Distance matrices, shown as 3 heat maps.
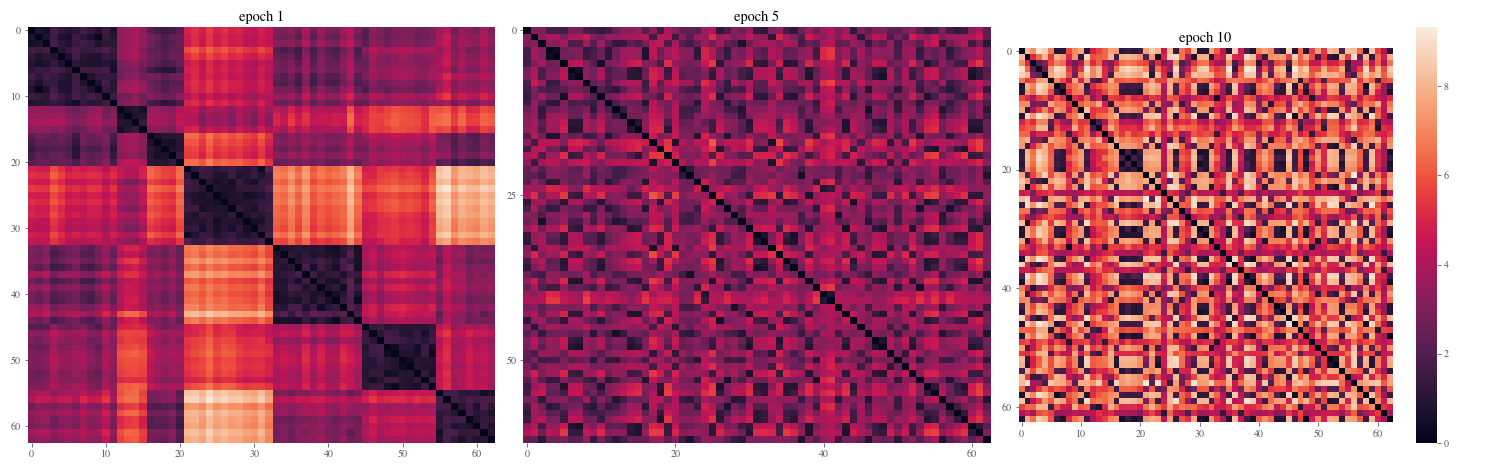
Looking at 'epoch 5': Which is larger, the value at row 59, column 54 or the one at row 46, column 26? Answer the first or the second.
the second
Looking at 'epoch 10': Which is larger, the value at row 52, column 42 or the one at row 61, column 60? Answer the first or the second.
the first
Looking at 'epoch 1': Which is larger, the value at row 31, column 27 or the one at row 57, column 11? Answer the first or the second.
the second
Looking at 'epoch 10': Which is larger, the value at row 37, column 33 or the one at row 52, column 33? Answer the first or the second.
the second
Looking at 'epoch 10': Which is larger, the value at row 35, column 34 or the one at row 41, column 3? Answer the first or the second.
the second
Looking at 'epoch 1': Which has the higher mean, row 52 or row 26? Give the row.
26
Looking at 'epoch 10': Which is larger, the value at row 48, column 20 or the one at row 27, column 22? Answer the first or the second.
the second
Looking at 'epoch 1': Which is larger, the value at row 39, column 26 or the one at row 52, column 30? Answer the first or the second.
the first
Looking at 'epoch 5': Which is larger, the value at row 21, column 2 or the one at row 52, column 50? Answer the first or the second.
the second
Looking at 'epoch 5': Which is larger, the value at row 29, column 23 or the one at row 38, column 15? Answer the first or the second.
the first
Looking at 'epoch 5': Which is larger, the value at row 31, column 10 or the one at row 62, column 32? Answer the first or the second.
the second
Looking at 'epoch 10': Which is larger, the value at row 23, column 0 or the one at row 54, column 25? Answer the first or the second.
the first
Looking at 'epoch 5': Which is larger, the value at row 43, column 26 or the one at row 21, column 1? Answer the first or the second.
the first
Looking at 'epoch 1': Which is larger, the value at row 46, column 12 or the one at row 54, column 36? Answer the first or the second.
the first
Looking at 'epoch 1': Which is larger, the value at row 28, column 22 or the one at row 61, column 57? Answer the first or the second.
the second
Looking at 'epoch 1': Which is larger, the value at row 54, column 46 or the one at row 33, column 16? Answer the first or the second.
the second
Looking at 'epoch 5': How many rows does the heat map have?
63
